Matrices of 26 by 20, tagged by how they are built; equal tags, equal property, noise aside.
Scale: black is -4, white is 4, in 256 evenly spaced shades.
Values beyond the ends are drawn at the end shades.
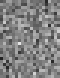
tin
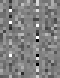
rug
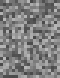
tin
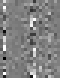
rug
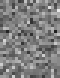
tin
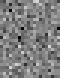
tin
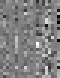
rug
